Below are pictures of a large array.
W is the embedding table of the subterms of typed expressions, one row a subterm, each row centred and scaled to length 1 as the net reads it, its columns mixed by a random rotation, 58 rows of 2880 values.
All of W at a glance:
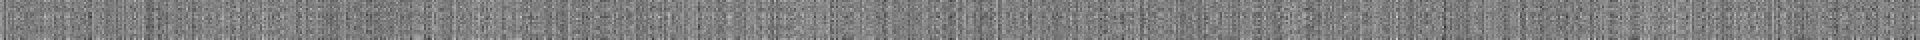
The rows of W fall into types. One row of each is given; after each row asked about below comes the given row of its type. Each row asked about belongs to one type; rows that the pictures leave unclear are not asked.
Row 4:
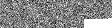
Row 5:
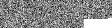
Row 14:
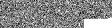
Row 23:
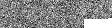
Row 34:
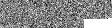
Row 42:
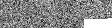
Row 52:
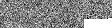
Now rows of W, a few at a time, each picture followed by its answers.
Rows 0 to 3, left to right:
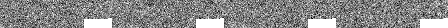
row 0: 23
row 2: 52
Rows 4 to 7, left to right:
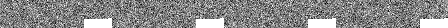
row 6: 4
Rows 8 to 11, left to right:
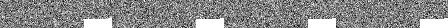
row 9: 5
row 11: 52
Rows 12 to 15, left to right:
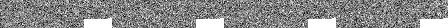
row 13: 4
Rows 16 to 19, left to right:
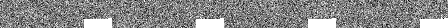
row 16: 14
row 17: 5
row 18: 42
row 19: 34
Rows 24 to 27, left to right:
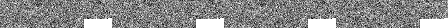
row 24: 52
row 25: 4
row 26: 52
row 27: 14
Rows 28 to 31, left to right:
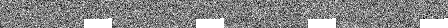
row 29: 14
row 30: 34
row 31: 52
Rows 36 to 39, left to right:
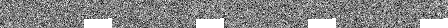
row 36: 4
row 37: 23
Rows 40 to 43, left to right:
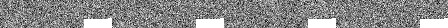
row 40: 5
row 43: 4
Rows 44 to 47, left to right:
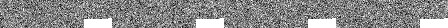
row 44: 5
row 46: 4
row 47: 23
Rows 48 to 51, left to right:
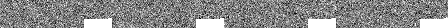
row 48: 4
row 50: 23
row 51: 14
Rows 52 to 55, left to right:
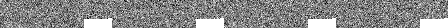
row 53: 34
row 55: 42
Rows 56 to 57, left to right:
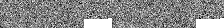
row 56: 52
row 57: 52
